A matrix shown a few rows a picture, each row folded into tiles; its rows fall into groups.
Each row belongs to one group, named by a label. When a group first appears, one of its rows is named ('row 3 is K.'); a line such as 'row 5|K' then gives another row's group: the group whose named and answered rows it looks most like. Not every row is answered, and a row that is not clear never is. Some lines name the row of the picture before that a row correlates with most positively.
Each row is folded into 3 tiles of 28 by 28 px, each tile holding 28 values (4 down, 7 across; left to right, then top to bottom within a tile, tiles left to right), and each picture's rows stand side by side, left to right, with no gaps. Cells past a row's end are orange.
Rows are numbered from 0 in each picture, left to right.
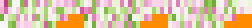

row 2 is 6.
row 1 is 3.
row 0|3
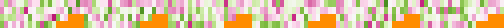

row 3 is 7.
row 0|6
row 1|3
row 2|6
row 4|6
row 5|6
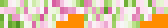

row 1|6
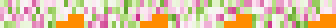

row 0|7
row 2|6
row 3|6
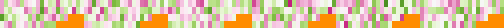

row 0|6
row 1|3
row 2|7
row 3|3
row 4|6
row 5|7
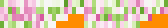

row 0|7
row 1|3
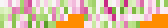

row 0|6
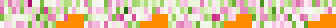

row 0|6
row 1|6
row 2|6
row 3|3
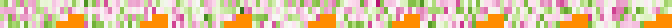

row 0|7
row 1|7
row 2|3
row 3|6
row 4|7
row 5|7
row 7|7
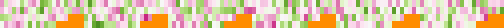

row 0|6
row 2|3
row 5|6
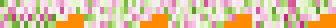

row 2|3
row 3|3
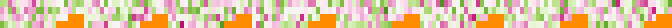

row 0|7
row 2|3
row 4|7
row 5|6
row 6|6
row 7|7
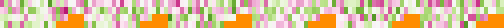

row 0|6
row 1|7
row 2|6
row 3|3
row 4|3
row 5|6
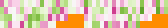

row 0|6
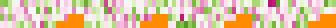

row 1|7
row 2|7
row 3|7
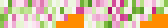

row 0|3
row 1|7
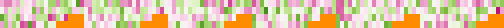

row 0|6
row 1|3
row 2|3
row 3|3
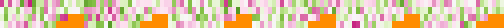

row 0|6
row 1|7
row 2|6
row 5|6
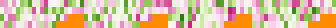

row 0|3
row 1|6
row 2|6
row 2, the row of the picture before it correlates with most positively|3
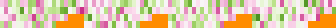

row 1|6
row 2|6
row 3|6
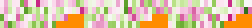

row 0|3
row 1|6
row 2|7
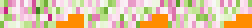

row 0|7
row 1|3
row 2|3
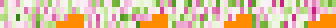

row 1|3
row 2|6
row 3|7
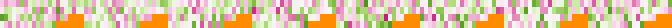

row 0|6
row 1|7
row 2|7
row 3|7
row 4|3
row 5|3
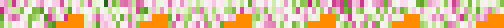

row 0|3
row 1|3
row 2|3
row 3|6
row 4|3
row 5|7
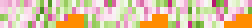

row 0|6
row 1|7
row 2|6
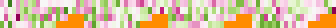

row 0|3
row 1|3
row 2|3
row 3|7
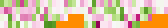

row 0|7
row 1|3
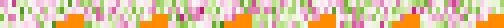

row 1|7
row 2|7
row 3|6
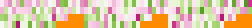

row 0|6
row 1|6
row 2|6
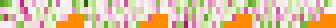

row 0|7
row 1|7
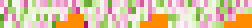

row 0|3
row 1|7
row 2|6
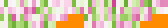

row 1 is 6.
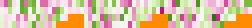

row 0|3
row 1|3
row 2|3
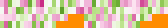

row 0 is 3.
